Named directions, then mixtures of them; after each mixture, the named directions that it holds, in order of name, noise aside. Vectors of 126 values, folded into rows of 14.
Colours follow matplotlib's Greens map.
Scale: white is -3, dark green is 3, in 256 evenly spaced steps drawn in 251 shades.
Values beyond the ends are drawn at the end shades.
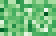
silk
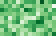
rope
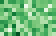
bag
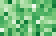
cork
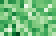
bag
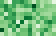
cork, rope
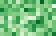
rope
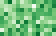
cork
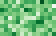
rope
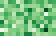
silk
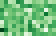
silk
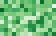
rope, silk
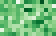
rope, silk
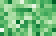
cork, rope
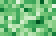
rope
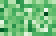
silk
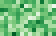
bag, rope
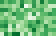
bag, rope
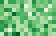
bag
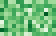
silk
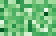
silk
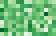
silk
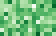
cork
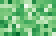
bag, cork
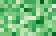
rope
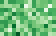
bag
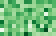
silk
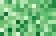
bag, cork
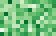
cork, silk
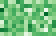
silk
